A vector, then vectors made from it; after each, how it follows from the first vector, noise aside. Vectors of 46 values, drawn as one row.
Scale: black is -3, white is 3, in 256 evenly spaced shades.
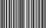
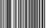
wrapped around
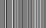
partly zeroed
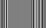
partly zeroed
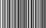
wrapped around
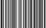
wrapped around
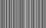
shrunk
